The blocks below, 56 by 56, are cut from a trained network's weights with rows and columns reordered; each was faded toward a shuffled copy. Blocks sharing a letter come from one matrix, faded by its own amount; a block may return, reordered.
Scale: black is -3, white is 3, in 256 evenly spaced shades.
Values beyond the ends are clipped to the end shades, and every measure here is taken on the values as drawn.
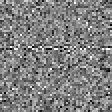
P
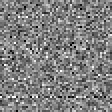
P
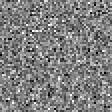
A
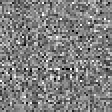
P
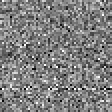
P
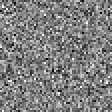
A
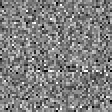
P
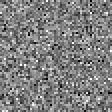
A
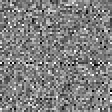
P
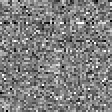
P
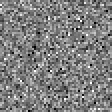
A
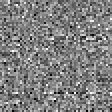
P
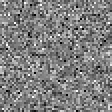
A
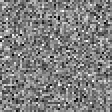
A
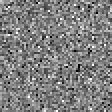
A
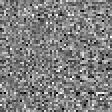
P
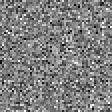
A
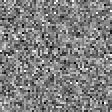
A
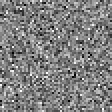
A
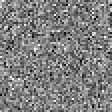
A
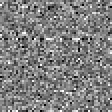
P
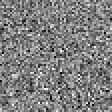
A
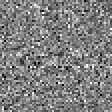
P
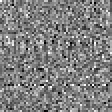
P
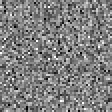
A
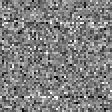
P
